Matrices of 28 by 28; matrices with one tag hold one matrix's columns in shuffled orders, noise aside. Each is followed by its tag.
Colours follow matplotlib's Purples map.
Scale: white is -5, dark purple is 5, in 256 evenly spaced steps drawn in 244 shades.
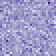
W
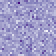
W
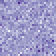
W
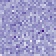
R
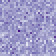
R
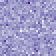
W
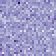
W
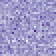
R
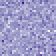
W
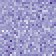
W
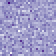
W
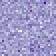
W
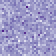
R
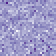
W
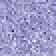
R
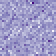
W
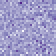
W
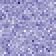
W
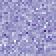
R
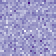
W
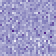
R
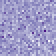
R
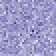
R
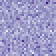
W
